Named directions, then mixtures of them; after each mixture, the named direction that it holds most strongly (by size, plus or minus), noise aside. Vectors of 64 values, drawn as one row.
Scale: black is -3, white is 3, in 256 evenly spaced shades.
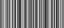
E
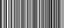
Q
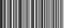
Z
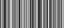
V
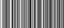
Z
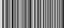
Z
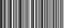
Z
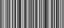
E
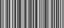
E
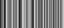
Z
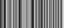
Z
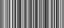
E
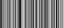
E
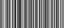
E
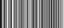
Q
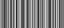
E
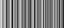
Z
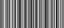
E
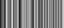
Z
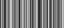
V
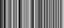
Z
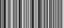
V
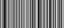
V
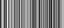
Q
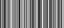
V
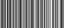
Q
